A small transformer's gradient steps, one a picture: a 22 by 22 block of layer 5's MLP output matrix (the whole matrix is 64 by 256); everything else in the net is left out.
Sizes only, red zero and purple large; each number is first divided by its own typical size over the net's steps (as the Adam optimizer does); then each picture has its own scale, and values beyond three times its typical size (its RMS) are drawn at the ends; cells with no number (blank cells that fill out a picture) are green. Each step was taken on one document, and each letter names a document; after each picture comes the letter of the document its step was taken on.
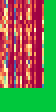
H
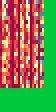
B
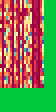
H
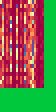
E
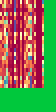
H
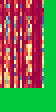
H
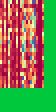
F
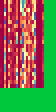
F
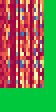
B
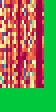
F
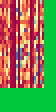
B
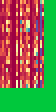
B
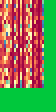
H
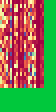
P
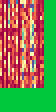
F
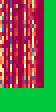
E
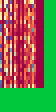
P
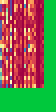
P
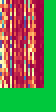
P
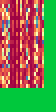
B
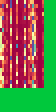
E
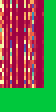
E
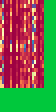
E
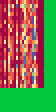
F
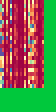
E
